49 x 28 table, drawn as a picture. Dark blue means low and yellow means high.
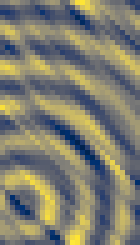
Streaks slant down to the right. Rings spread out from the bottom left. On average the colour sits 50% of the way up the scale. Neither half mirrors the other. No single row or column stands out from its neighbours. There is no overall slope.
